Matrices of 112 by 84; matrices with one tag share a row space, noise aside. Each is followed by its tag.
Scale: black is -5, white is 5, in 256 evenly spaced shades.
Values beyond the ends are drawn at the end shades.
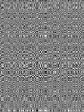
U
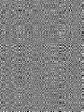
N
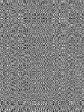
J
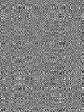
N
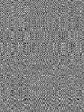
J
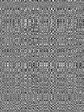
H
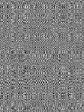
J
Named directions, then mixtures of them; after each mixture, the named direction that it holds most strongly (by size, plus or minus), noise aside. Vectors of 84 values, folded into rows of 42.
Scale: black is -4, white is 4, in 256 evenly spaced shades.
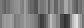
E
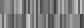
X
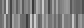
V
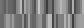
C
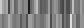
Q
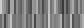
Q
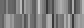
C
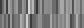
Q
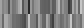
X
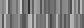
X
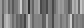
X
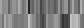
E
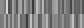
V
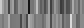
Q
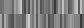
X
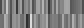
V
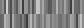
V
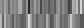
X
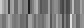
Q
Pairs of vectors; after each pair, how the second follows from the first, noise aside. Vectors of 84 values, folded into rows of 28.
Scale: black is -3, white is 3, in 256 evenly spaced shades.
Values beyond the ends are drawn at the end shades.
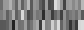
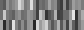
shuffled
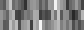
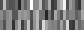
shuffled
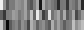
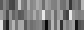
shuffled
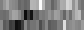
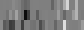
partly zeroed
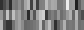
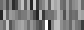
shuffled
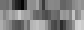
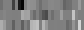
partly zeroed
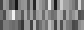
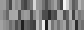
shuffled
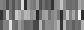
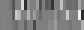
partly zeroed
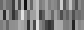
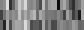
shuffled
